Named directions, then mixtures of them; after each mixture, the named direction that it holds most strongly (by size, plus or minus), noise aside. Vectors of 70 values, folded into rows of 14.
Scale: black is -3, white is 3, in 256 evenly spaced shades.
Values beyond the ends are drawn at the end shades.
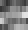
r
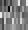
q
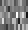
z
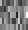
z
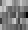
r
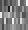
q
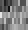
q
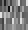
q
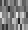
z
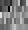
q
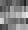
r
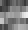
r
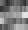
r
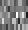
z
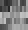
r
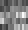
r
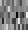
z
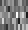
z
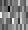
q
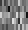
z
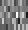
z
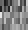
q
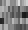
r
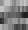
r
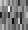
q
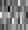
q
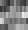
r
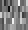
q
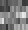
r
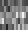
z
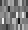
z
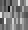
q
